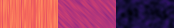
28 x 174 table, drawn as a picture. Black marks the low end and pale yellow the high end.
It is made of 1 by 3 panels. Panel 1,1: high, streaked downward, faint in contrast. Panel 1,2: middling, slanting down to the right, faint in contrast. Panel 1,3: very low, blotchy, faint in contrast.
